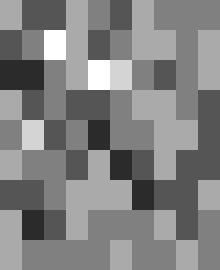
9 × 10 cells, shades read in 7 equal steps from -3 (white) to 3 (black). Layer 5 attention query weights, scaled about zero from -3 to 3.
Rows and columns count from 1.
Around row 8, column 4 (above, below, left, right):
-1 0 1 0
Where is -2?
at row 3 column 6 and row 5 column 2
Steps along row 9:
up same same same down up same down up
